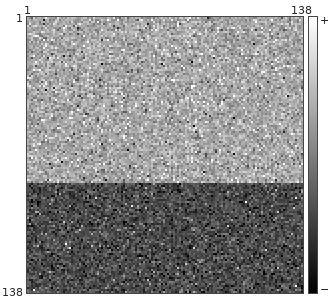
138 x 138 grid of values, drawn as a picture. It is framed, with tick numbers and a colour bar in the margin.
Overall the values sit about 50% of the way up the scale. No regular stripes run through it. The top part is higher, up to a seam about 60% of the way down.
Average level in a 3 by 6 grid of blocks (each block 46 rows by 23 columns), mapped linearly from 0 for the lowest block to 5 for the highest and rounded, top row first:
5 5 5 5 5 5 / 4 4 4 4 4 4 / 0 0 0 0 0 0
